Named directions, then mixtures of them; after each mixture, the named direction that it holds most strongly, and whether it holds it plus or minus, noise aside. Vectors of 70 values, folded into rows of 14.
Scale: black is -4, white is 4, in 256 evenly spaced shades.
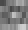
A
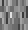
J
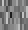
J, minus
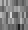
J, plus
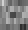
A, minus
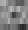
A, minus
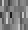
J, minus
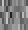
J, minus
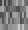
J, minus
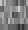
A, minus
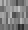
A, minus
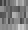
A, plus
